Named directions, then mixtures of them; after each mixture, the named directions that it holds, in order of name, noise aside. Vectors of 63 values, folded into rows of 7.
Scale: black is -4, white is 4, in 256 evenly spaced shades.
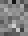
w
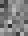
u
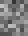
u, w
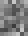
u, w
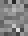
u, w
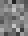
u, w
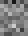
w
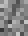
u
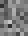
u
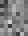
u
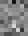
w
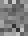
u, w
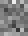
w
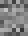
u, w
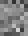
w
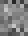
w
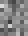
u, w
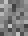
u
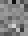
w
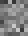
u, w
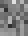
u, w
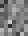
u
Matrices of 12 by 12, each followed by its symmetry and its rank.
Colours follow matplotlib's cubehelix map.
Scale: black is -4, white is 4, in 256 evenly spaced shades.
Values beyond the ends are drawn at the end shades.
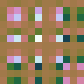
symmetric, rank one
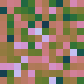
neither, full rank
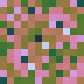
symmetric, full rank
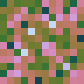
symmetric, full rank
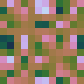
antisymmetric, rank two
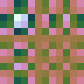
symmetric, rank one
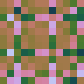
antisymmetric, rank two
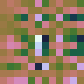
neither, rank two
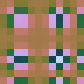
symmetric, rank one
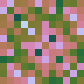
symmetric, full rank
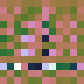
neither, rank two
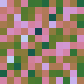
neither, full rank
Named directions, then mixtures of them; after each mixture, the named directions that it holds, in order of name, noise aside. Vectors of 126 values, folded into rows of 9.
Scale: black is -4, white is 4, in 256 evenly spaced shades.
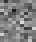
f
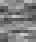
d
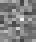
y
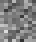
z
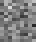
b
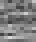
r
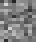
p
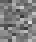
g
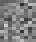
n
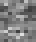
d, p, y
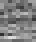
r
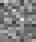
b, y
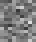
g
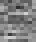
d, r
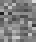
b, f, r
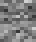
d, f, z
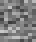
b, r, y
